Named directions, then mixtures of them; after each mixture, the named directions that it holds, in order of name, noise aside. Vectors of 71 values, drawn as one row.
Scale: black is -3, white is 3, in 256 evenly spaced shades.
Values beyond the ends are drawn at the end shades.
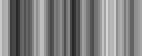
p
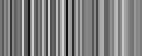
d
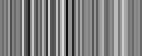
d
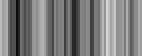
p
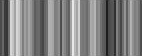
p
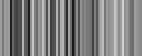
d, p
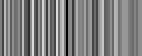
d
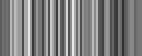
d, p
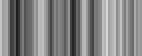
p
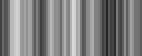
p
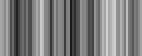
p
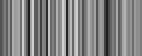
d, p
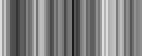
p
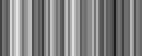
d, p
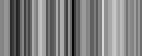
d, p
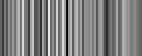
d, p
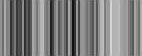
d, p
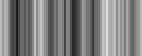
p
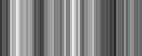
p
